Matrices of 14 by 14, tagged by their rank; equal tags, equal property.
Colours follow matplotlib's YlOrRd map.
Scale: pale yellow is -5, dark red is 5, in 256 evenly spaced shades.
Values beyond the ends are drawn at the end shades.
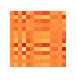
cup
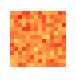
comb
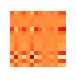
cup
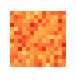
comb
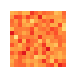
comb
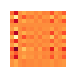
cup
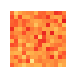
comb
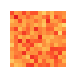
comb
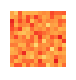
comb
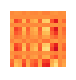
cup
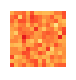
comb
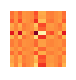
cup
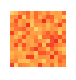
comb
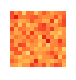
comb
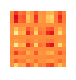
cup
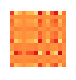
cup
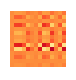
cup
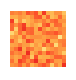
comb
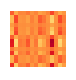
cup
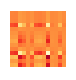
cup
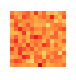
comb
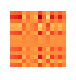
cup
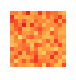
comb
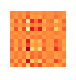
cup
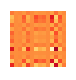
cup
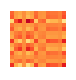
cup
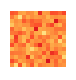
comb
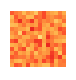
comb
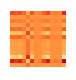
cup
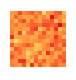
comb
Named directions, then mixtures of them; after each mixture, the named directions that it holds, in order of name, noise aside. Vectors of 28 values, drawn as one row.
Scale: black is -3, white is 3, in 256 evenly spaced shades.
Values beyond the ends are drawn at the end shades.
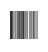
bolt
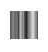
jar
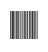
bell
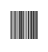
bell, jar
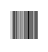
bolt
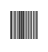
bell, bolt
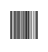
bell, jar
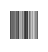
bell, jar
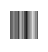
jar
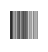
bolt, jar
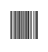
bell, jar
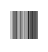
bolt, jar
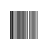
bell, bolt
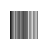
bolt, jar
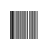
bell, bolt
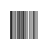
bolt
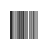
bolt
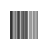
bolt, jar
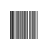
bell, bolt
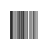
bolt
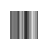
jar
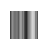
jar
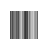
bell, jar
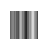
jar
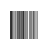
bolt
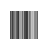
bell, jar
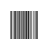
bell, jar
